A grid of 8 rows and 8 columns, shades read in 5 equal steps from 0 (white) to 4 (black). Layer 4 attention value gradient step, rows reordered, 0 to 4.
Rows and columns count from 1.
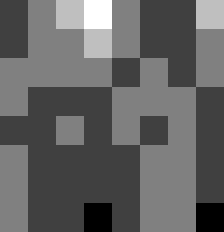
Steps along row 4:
up same same down same same up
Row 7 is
2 3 3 3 3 2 2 3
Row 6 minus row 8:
0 0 0 -1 0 0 0 -1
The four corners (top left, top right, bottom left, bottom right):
3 1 2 4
